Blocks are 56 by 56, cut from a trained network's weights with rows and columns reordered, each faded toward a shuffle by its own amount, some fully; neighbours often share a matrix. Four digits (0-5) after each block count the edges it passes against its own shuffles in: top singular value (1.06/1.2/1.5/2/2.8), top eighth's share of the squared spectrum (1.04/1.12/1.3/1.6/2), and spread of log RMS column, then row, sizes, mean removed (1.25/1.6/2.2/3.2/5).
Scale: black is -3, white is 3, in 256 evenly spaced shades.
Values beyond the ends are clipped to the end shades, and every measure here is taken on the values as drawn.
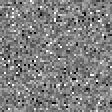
0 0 0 0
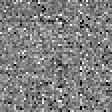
2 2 1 0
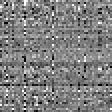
3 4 3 2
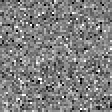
0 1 0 0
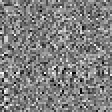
3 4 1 2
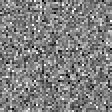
2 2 0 0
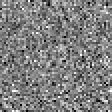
2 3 1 2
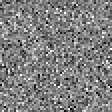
0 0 0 0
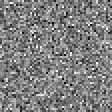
1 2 0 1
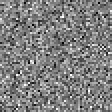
2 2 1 0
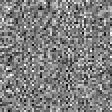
4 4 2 0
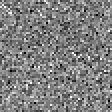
0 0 0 0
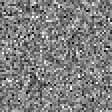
0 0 0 0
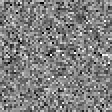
2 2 0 1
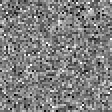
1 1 0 0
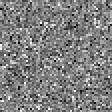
0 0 0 0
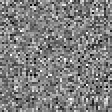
3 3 2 0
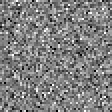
2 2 0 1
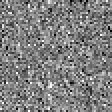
2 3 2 0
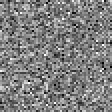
3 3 2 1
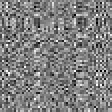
4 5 3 3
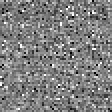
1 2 2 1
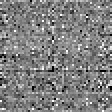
2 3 3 1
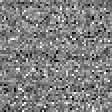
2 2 1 1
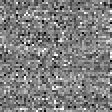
2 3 2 0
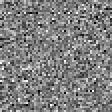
2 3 1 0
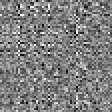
3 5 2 3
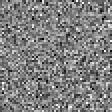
2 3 1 1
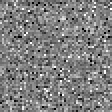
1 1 0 0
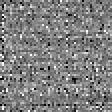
2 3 2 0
